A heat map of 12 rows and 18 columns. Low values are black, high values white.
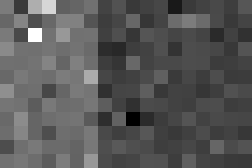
The values are skewed, with a long tail toward high values. The middle right is the calmest part. There are no regular stripes. An odd patch, rougher than its surroundings, sits in the top left. A vertical seam about 40% of the way across splits the table, and the left part is higher. The top left is the roughest part.
